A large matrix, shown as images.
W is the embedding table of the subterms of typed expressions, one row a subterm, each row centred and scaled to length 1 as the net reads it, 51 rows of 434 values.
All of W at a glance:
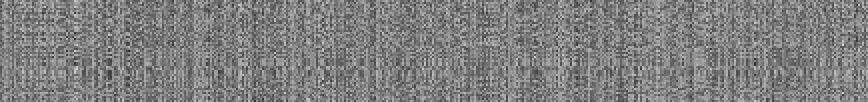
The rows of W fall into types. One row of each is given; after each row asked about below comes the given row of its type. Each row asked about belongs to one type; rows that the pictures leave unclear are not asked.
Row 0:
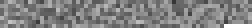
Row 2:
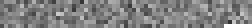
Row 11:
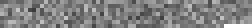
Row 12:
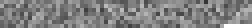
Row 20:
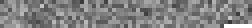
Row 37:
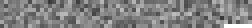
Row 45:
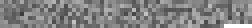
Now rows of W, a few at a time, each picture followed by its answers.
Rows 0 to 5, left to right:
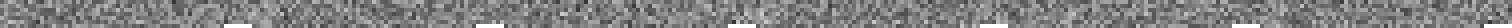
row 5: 20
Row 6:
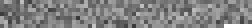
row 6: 2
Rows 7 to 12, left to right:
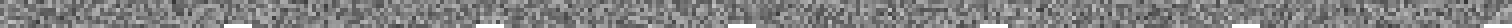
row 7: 0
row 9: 0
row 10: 45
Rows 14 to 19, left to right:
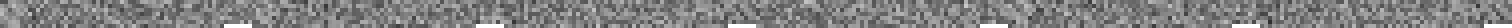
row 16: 2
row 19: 2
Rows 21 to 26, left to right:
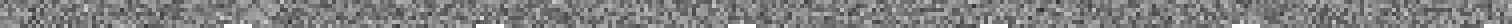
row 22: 20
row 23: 0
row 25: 11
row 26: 45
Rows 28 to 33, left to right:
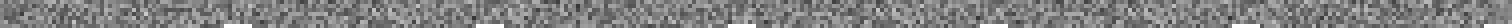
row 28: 45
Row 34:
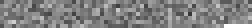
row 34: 11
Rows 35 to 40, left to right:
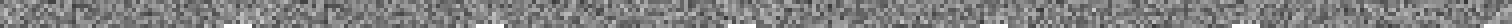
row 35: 37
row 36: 37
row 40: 12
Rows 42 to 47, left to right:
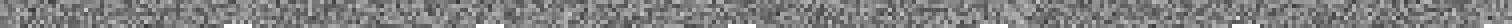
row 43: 0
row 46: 20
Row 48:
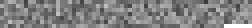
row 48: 0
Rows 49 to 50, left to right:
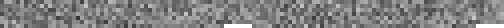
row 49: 2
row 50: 45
